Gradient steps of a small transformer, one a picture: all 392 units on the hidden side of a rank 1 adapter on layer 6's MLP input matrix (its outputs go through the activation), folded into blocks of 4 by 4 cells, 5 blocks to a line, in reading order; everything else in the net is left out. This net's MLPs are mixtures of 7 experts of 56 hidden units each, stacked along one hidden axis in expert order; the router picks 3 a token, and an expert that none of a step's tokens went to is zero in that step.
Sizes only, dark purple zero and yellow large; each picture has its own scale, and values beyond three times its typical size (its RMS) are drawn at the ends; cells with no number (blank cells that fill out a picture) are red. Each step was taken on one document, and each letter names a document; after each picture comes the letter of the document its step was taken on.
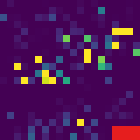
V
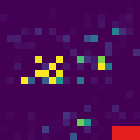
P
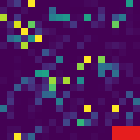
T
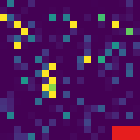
T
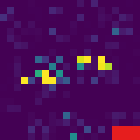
P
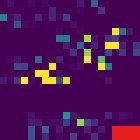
V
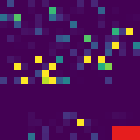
V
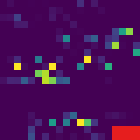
V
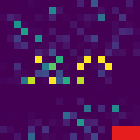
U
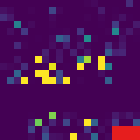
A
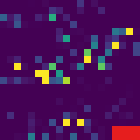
V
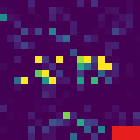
P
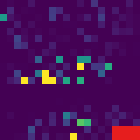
U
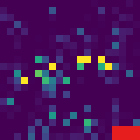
A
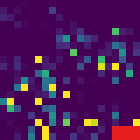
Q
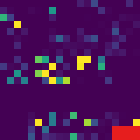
A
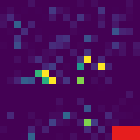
U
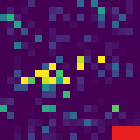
U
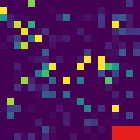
T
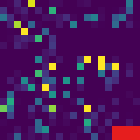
T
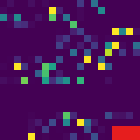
V
